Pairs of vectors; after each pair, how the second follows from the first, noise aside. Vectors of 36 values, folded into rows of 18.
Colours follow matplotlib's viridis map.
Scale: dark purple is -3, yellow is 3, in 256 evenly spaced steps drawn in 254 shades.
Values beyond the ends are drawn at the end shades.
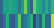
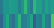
shrunk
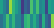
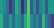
sign-scrambled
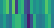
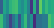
shuffled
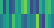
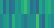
shrunk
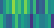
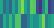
shuffled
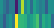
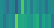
shrunk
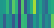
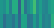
shrunk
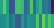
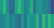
shrunk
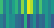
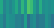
shrunk
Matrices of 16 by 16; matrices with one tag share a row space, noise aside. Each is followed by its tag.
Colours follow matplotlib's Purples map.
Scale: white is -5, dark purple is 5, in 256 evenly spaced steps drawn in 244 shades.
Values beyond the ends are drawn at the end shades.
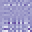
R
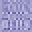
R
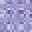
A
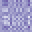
R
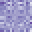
A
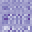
R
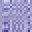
R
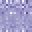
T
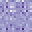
T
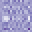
R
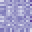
A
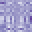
A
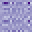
R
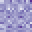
A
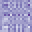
R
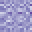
A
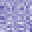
A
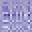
R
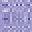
R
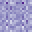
T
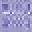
R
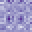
A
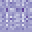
T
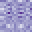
A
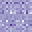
T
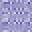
R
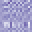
R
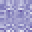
A
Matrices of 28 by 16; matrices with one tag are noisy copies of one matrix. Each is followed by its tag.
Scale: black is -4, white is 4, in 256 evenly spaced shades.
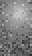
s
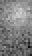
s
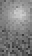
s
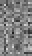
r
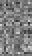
r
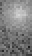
s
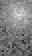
s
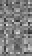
r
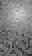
s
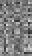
r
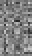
r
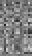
r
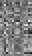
r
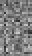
r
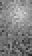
s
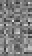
r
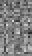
r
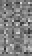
r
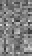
r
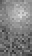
s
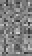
r
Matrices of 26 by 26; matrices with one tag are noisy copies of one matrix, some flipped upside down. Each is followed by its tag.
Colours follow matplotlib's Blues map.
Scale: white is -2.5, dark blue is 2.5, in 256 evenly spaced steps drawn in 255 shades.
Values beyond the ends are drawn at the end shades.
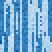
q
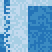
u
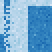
u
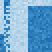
u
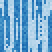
q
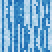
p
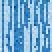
p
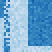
u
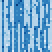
p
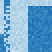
u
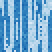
q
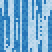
q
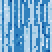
p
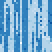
q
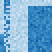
u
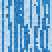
p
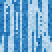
q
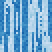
q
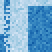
u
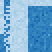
u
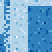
u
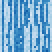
p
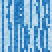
p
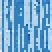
p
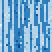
p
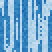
q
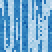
q
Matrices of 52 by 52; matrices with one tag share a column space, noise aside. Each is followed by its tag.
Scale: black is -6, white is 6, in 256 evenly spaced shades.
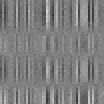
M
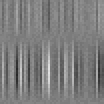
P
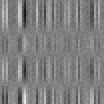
M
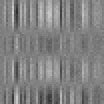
M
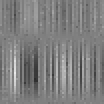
P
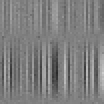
P
